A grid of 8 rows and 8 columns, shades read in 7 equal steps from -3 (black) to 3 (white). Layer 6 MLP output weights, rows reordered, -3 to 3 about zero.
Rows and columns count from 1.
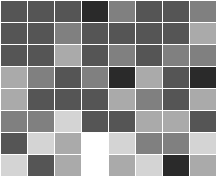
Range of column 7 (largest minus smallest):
3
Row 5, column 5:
1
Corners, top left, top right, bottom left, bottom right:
-1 0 2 1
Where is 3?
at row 7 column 4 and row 8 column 4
